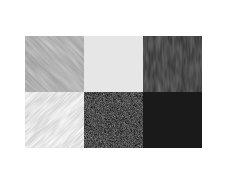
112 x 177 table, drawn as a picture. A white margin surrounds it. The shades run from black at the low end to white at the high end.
It is made of 2 by 3 panels. Panel 1,1: high, slanting down to the right, faint in contrast. Panel 1,2: very high, flat. Panel 1,3: low, streaked downward, faint in contrast. Panel 2,1: very high, slanting up to the right, faint in contrast. Panel 2,2: low, fine-grained. Panel 2,3: very low, flat.
